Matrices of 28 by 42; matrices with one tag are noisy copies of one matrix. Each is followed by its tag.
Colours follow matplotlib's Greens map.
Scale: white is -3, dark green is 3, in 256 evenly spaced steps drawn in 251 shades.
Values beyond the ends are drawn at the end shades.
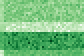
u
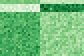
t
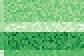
u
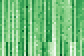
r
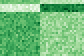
t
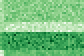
u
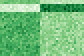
t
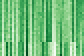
r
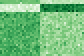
t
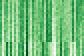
r
